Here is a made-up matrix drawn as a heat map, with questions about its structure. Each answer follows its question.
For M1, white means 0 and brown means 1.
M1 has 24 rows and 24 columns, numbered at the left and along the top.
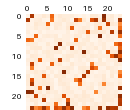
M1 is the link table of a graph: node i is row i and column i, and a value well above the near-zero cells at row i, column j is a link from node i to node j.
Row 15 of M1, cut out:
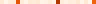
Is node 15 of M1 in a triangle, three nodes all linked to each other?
yes
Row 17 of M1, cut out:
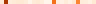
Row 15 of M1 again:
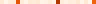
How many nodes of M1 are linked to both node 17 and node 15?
0
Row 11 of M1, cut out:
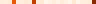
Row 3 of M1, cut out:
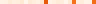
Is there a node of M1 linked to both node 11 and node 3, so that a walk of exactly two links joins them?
yes
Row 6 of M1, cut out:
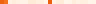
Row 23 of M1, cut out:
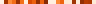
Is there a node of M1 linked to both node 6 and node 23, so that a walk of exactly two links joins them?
yes
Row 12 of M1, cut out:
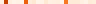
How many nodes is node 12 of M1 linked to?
3
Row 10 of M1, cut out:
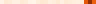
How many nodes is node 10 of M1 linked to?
3
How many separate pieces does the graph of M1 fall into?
1
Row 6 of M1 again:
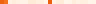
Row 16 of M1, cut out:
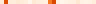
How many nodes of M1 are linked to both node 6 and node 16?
2
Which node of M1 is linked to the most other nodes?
node 23
